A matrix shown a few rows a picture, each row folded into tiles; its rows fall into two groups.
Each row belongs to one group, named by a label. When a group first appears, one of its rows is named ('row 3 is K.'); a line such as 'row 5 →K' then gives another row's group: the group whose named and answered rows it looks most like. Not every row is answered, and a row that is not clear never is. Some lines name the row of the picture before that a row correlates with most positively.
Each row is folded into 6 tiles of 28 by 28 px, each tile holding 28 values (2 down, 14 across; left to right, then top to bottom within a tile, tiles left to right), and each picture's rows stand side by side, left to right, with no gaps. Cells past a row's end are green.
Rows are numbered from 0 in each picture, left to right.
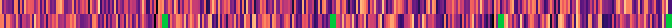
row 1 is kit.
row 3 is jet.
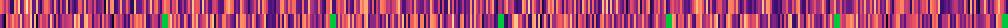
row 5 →jet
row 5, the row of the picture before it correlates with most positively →0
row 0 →kit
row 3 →kit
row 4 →jet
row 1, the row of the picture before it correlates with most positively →3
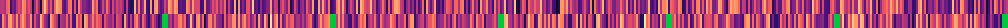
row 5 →kit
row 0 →kit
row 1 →kit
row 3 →jet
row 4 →jet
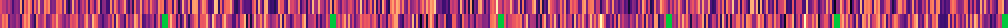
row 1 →jet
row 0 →jet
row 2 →jet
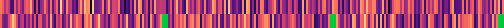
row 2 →jet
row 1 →kit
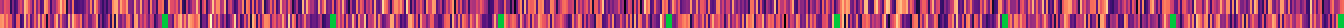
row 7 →kit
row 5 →jet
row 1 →kit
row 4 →kit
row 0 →jet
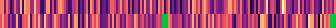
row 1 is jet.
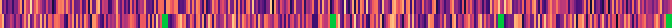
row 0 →jet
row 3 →kit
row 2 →jet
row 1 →kit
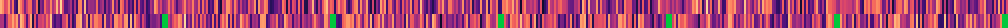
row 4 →jet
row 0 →kit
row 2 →kit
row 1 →jet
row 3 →kit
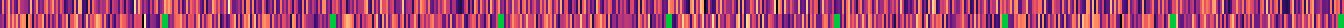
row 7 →jet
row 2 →kit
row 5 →kit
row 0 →kit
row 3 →kit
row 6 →kit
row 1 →kit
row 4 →kit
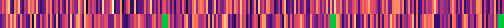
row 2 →jet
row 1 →jet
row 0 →kit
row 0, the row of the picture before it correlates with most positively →6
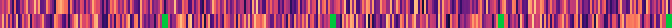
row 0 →jet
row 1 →kit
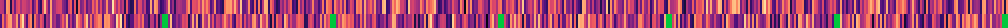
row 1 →jet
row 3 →kit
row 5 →jet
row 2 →jet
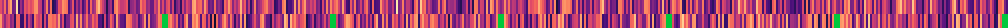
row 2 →kit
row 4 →kit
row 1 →jet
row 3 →jet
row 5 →jet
